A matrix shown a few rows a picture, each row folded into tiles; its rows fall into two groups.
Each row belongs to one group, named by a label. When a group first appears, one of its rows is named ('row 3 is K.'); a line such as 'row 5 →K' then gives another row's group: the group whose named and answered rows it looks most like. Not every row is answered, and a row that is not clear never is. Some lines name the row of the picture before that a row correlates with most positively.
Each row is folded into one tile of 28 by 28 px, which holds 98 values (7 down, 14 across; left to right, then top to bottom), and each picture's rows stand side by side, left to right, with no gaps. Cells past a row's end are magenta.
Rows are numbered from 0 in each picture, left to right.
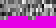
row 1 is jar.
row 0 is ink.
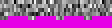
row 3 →ink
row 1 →ink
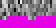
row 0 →ink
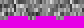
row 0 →jar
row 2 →jar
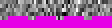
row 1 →ink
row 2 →ink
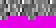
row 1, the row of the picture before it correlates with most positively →2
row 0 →ink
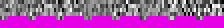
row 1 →jar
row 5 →jar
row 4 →jar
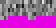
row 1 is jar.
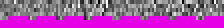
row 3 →jar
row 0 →jar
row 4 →jar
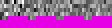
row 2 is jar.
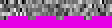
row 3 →ink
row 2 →ink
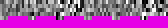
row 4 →jar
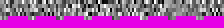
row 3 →jar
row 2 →jar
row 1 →ink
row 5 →jar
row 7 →ink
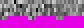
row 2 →ink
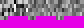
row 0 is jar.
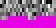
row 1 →jar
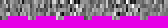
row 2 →jar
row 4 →jar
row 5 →jar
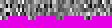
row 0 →ink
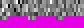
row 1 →ink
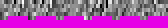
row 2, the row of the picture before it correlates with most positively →1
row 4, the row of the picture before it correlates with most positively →2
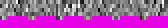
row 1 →ink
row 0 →ink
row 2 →jar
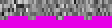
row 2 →ink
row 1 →ink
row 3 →ink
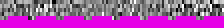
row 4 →ink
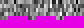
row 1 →jar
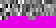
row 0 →ink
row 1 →jar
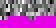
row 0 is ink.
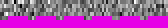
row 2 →jar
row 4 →ink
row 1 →ink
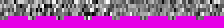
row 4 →jar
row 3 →ink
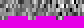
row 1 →jar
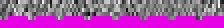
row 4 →ink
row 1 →jar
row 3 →ink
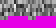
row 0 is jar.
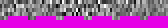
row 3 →jar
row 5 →ink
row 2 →ink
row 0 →jar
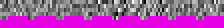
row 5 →ink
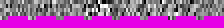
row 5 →ink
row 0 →ink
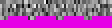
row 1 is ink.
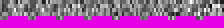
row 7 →jar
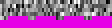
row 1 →ink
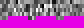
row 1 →jar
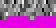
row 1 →ink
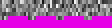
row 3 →jar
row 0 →ink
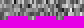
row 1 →ink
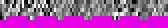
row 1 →ink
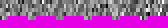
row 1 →jar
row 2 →ink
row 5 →ink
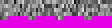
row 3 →jar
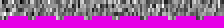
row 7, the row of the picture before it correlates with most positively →0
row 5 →jar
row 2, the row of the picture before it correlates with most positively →1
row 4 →ink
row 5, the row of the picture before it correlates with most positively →3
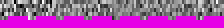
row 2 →jar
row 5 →ink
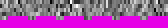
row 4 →ink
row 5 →ink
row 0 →ink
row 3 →jar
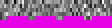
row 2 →ink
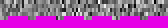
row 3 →jar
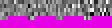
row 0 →jar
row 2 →jar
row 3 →ink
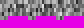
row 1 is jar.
